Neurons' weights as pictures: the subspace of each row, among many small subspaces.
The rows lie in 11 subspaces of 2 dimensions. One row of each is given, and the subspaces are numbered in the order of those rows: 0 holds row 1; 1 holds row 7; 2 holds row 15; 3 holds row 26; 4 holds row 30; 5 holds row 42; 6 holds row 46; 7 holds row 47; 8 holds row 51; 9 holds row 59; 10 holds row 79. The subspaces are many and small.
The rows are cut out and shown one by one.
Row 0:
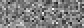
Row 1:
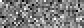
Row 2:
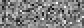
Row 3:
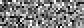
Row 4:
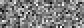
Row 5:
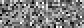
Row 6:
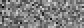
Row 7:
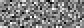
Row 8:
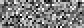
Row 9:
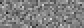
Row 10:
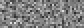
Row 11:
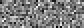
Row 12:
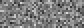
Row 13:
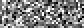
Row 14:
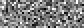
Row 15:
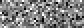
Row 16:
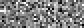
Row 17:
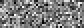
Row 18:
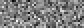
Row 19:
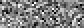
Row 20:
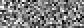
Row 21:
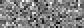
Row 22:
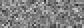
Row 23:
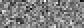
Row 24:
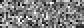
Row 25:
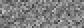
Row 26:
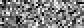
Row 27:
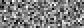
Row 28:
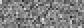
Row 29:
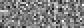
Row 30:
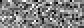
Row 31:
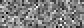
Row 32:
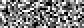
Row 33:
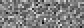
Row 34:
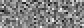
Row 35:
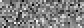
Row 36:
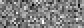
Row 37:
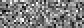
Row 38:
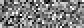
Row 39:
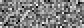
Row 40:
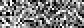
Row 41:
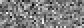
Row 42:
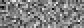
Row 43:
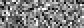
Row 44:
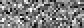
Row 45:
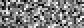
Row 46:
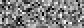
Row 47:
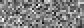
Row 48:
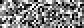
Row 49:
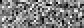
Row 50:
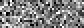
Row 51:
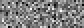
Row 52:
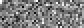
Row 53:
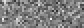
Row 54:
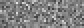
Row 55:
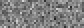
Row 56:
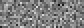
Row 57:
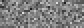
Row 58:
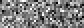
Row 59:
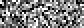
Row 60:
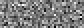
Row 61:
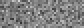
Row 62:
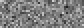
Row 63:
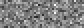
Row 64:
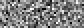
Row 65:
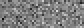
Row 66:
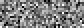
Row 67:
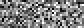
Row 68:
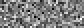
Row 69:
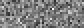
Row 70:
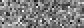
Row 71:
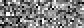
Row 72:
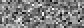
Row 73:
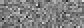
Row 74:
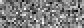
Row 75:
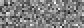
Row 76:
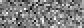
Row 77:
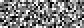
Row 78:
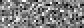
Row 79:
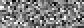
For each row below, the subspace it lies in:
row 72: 6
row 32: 9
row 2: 6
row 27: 10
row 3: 3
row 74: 0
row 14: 9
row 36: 0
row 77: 1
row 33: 7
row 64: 9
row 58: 4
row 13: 6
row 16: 8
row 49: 4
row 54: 8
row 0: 6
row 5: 0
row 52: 4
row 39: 7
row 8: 8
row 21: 0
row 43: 9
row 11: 1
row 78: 4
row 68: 5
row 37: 0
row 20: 10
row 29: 8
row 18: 5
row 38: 8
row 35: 0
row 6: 3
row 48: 4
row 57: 9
